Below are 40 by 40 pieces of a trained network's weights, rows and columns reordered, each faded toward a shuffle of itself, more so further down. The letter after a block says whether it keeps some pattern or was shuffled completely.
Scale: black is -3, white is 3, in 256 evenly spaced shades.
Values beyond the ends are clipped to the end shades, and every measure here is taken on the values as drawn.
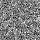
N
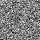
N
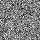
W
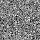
W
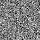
W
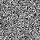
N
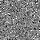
W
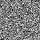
W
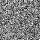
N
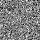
W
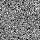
W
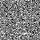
N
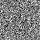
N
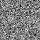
N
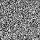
N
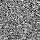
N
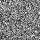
W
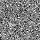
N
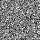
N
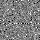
N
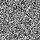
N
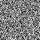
W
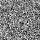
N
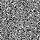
W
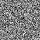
N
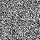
W
